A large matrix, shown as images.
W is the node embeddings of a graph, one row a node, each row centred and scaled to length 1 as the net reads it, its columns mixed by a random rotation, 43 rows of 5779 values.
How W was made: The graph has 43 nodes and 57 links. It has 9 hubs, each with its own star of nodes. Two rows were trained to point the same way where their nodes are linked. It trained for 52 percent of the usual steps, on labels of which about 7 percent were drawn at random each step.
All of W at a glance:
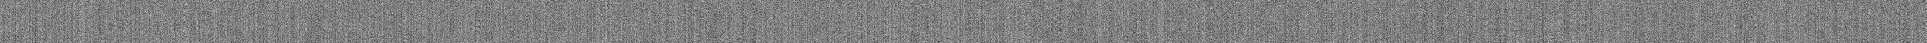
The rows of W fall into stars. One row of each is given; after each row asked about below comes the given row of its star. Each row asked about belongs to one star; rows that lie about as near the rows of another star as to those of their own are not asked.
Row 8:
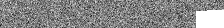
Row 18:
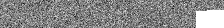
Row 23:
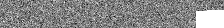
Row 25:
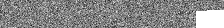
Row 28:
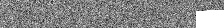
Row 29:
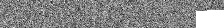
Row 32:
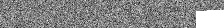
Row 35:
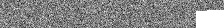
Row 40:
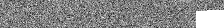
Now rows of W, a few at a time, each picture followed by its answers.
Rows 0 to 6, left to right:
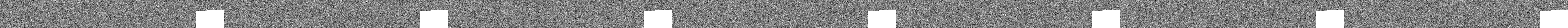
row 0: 23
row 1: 18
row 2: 28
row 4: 32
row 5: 28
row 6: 25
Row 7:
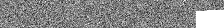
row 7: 8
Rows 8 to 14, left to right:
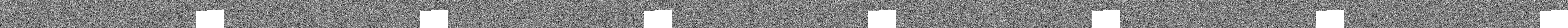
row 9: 29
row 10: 18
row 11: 35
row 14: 35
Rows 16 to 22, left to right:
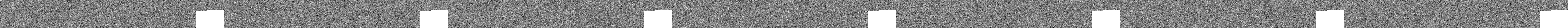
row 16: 25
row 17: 8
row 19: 25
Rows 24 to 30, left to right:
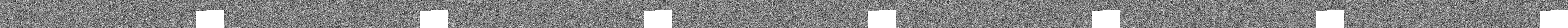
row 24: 28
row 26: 8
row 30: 18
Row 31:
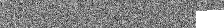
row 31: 8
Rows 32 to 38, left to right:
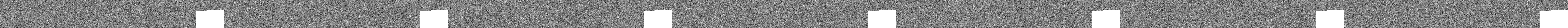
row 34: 32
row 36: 40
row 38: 35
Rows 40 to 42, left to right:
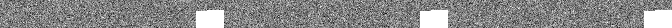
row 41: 32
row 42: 35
